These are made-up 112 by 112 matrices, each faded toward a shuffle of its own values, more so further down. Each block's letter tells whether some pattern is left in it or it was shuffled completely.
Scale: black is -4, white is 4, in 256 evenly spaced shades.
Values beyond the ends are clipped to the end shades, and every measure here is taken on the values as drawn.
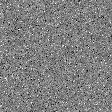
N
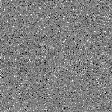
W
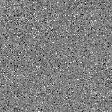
W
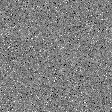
N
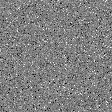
N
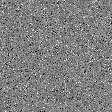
N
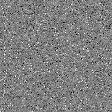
W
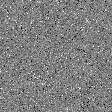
N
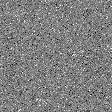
N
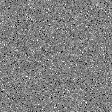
W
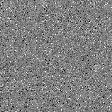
W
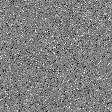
N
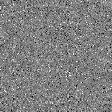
W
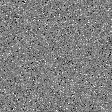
N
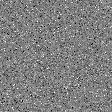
N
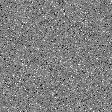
N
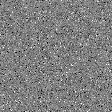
W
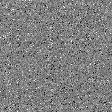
W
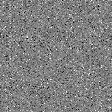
W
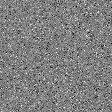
N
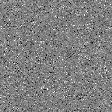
W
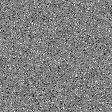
N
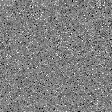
W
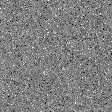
N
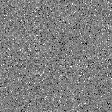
W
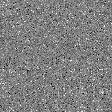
W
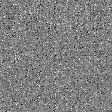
W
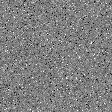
N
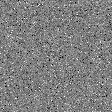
N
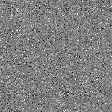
W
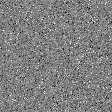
N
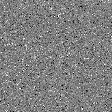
W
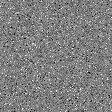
N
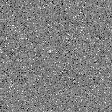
W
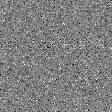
W
